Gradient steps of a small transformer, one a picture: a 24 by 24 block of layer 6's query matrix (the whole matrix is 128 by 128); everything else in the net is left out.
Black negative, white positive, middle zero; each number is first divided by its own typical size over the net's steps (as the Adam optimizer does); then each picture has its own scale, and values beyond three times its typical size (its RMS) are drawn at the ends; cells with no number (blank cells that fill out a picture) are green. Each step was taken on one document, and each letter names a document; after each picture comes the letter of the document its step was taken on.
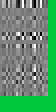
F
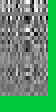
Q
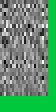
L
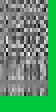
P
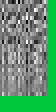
P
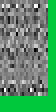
Q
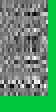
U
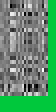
U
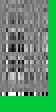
P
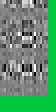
F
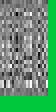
L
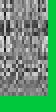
L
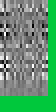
L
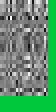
U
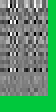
Q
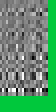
P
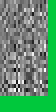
P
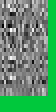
L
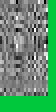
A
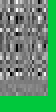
A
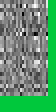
U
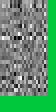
F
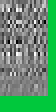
Q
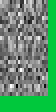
U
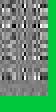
F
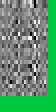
F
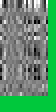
A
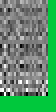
L
